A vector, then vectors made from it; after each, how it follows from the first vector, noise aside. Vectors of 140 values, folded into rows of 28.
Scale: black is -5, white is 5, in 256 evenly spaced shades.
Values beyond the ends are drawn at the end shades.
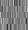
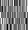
scaled up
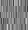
negated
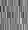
wrapped around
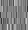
negated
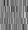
wrapped around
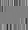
partly zeroed
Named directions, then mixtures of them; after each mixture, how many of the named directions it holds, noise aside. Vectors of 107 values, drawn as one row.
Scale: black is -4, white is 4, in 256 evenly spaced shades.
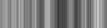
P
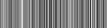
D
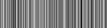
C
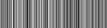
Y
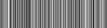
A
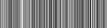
one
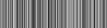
two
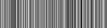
one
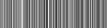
two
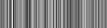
two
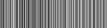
three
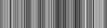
two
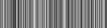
one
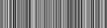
three
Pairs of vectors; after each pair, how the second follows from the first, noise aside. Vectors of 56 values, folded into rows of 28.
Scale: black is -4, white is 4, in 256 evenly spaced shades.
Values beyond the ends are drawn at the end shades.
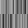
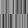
copied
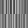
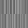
shrunk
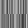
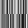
scaled up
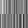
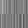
shrunk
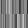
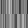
copied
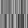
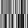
scaled up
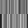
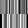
scaled up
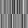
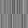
shrunk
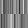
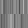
shrunk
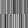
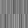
shrunk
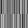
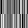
scaled up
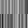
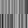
copied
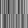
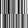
scaled up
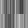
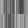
copied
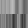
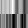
scaled up
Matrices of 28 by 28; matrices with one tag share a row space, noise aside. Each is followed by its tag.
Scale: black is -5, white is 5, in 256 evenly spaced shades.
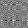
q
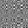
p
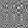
p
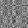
q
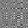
p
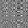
p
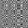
p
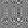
p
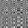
p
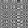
p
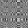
p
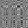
p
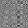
p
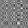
p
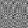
q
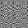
q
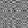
q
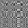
p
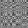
q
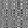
p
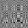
p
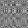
q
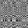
q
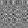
q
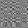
q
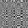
p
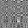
p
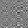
p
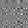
p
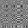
p
